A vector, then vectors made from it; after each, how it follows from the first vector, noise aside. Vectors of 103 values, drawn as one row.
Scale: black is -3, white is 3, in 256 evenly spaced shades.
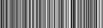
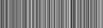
shrunk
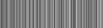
shrunk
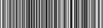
sign-scrambled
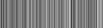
shrunk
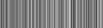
shrunk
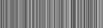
shrunk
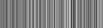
shrunk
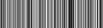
sign-scrambled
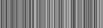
shrunk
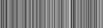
shrunk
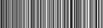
sign-scrambled
